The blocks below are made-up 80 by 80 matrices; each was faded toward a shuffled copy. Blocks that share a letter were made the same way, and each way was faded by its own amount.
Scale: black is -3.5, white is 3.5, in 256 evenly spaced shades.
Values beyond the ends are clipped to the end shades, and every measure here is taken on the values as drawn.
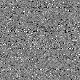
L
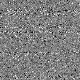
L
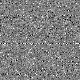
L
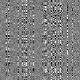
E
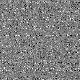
L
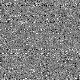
L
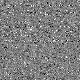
L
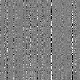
E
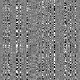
E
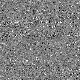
L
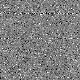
L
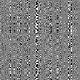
E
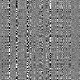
E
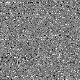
L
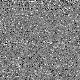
L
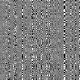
E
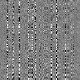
E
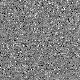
L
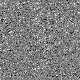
L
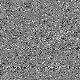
L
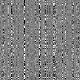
E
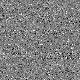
L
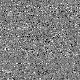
L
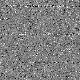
L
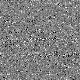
L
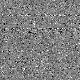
L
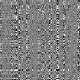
E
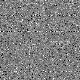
L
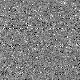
L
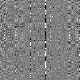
E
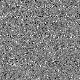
L
